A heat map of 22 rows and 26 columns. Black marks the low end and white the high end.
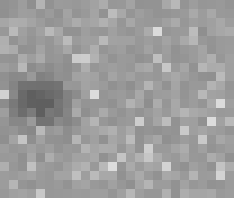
A few values lie far out on both sides of the bulk. The ninth with the lowest average is the middle left. One dip sinks in the middle left.
